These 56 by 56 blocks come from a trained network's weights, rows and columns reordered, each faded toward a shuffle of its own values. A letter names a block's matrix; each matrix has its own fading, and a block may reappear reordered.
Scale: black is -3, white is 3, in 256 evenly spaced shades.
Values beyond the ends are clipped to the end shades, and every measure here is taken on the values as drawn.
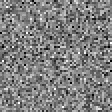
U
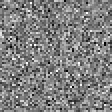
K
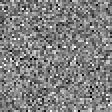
U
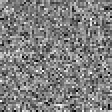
K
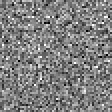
U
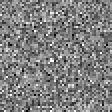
U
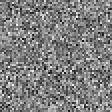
K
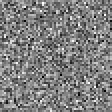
K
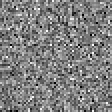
U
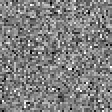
U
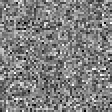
K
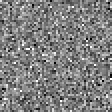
U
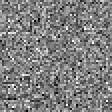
U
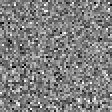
U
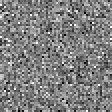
U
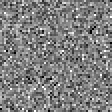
U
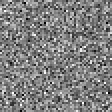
K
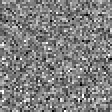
U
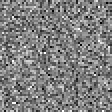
K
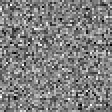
K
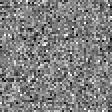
U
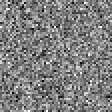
K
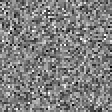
K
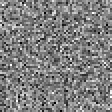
K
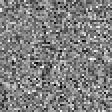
K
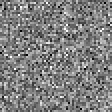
U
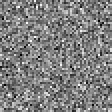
K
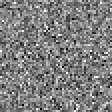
U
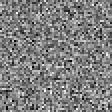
K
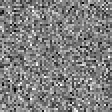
K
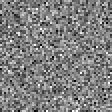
U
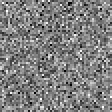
K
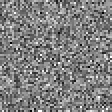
K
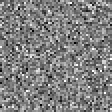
U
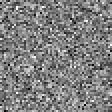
K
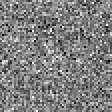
U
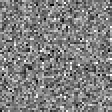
U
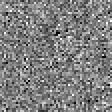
U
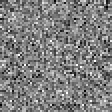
K
